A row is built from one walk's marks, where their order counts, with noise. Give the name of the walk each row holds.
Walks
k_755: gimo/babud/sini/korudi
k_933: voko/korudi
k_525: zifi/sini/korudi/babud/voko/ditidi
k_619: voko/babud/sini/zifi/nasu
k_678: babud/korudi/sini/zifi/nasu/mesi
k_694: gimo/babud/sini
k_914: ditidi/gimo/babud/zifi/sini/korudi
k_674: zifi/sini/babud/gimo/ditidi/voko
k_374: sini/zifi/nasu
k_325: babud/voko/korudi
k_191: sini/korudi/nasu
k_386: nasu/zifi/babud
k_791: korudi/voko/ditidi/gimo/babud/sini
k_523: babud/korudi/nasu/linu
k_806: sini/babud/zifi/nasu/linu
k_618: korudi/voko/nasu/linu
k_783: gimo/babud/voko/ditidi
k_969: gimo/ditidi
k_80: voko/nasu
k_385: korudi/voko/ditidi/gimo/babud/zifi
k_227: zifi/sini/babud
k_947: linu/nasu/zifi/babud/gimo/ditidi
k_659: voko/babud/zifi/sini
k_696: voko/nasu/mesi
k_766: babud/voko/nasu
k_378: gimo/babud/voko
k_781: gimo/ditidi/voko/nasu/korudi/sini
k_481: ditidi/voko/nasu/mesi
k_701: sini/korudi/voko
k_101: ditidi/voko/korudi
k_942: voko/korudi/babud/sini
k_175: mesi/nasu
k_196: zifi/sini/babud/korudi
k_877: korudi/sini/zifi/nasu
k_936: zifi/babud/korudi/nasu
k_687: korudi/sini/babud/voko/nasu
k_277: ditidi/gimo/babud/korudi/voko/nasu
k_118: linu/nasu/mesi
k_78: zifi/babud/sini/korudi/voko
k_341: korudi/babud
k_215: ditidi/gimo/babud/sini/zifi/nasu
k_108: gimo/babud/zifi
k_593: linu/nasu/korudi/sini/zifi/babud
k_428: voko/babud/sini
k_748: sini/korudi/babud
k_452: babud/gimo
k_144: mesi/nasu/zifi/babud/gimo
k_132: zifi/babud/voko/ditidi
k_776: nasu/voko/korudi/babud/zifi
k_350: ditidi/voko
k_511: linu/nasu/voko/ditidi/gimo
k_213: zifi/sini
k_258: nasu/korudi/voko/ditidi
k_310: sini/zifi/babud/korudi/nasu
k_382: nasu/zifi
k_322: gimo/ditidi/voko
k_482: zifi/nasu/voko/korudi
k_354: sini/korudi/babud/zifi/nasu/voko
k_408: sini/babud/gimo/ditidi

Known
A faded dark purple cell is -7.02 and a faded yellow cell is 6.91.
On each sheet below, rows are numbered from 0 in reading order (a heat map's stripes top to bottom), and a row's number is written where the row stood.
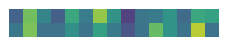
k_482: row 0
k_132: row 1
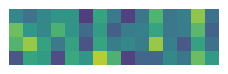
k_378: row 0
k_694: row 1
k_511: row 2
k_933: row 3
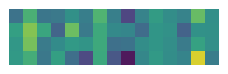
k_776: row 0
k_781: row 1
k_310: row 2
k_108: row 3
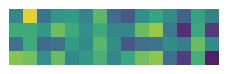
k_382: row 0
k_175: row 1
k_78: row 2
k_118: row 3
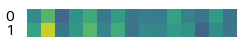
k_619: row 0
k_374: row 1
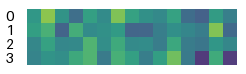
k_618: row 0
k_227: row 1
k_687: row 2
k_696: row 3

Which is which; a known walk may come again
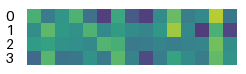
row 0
k_452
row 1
k_481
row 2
k_748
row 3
k_776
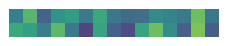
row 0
k_659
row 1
k_144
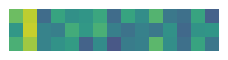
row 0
k_806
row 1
k_877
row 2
k_215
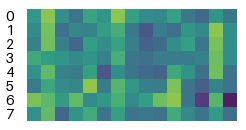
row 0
k_618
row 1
k_196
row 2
k_525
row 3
k_755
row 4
k_674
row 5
k_80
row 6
k_118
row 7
k_619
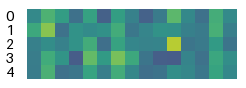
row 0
k_277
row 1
k_593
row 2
k_766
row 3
k_701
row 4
k_354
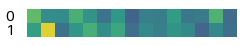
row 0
k_694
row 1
k_374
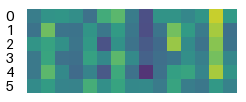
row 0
k_341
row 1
k_132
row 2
k_783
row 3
k_78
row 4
k_385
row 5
k_687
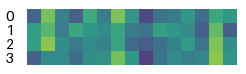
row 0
k_482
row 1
k_678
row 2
k_914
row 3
k_325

